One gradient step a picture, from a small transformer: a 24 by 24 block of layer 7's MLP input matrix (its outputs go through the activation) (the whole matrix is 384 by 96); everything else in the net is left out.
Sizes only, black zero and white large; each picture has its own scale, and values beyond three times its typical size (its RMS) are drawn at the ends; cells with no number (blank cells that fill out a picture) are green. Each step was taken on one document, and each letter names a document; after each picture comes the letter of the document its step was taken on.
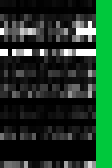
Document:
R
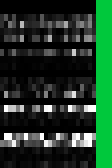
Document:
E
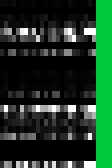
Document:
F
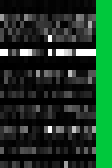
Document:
R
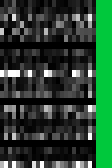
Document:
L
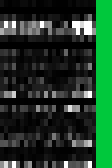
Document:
E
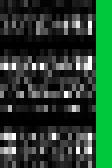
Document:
L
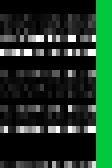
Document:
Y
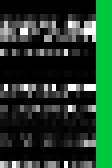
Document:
F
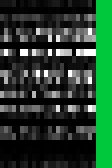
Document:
R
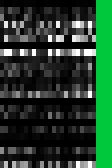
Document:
R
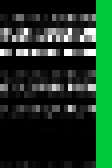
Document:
Y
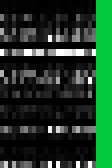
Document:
R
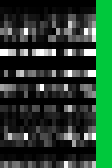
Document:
F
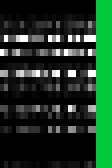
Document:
Y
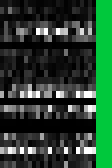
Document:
L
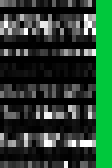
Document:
E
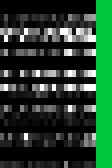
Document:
F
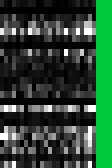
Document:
L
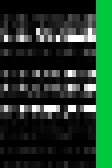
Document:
F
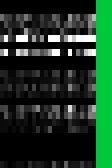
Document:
Y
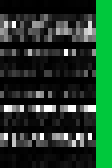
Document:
E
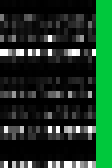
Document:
R
